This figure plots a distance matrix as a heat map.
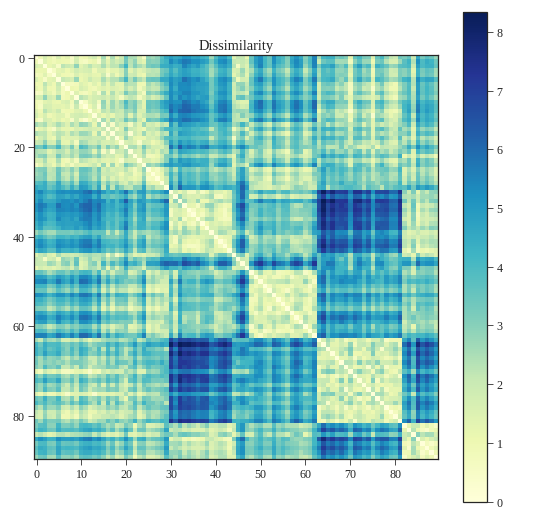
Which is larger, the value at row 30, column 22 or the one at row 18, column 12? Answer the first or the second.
the first
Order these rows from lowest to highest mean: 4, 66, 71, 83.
4, 83, 71, 66
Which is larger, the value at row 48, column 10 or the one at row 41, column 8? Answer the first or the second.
the second
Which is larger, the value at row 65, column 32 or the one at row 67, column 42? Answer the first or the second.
the first
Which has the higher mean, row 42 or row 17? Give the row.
42
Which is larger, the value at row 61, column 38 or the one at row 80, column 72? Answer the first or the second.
the first
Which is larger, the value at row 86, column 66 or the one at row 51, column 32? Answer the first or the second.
the first
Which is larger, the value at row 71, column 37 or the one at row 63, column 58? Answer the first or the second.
the first
